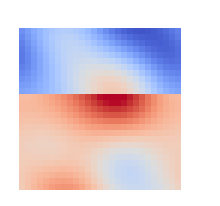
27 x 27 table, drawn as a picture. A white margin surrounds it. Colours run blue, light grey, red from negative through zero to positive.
Ninth with the highest average: centre. Ninth with the lowest average: top right. Lone odd cells: none. Average level on the scale: 50%. Seam: horizontal, 40% of the way down, the bottom part higher.
